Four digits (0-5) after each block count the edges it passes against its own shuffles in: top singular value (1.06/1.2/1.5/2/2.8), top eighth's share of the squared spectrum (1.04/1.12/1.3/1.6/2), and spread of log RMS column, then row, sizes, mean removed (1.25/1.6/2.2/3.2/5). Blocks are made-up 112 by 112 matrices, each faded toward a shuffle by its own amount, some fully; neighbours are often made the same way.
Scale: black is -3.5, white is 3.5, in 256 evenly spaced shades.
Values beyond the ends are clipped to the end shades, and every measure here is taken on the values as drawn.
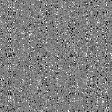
4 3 3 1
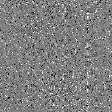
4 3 2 1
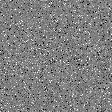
2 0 0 0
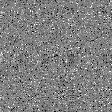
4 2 0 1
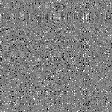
4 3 2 2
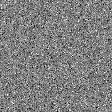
2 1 0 0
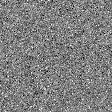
2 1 0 0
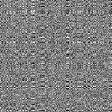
5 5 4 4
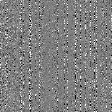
2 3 4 0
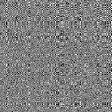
5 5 4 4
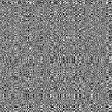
5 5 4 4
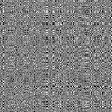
5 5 4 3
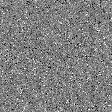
2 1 0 0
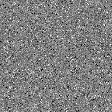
3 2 1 1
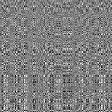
5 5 4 4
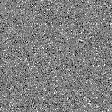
3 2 0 0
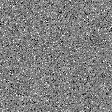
3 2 1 1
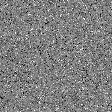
1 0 0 0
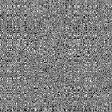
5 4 3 3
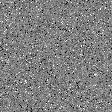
0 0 0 0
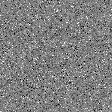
0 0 0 0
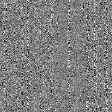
2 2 4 0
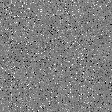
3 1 0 0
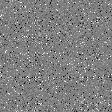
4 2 1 1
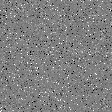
2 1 0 0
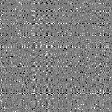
5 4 3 3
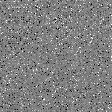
3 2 0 0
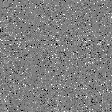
4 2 1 1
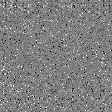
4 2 1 1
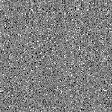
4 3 1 1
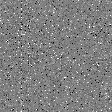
2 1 1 0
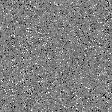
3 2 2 0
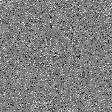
2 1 1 0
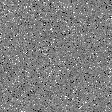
2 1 0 0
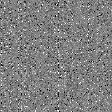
3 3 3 0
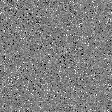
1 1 1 0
